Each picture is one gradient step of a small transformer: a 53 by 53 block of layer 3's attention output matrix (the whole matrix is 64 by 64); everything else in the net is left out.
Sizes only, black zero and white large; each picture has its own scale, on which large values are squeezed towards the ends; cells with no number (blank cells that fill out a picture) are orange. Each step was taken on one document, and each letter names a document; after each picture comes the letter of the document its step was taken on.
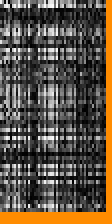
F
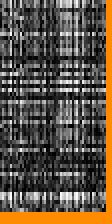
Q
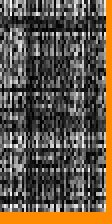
Q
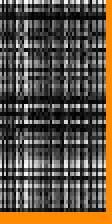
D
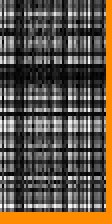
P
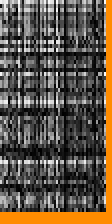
F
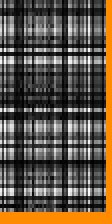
P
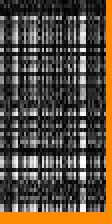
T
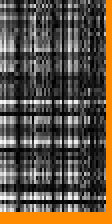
T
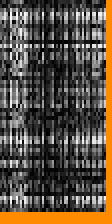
Q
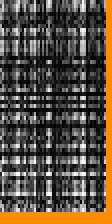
T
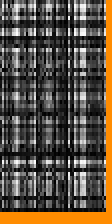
T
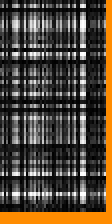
T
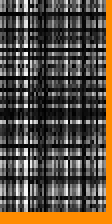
D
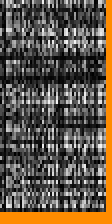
F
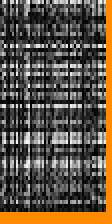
D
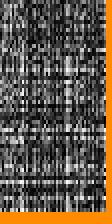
Q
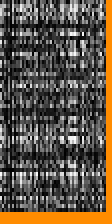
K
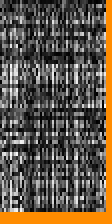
Q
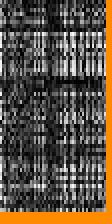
K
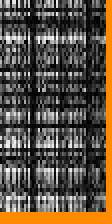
F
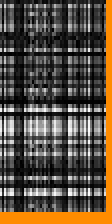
P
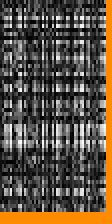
Q
